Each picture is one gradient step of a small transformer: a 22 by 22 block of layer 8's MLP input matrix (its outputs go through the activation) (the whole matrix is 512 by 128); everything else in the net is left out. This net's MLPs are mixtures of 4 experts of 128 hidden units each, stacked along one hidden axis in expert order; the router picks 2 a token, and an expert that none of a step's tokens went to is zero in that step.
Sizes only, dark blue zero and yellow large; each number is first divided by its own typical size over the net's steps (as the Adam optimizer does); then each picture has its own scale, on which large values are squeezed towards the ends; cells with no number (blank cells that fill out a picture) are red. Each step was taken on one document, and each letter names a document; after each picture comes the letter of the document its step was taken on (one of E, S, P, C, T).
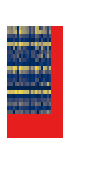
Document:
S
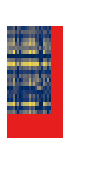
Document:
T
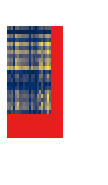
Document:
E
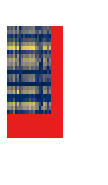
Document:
T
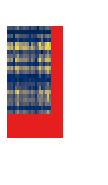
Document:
E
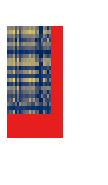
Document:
T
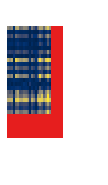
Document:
E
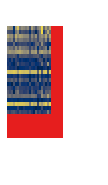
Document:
S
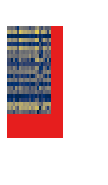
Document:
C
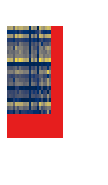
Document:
S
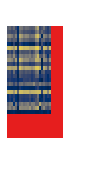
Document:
C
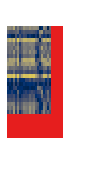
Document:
T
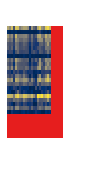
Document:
E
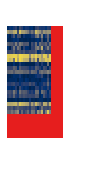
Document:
S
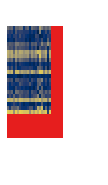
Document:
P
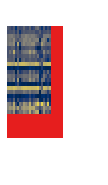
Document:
T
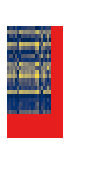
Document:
C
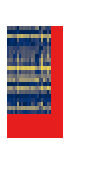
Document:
C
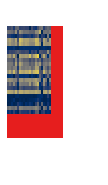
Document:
C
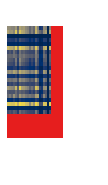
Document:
S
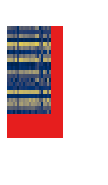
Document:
C
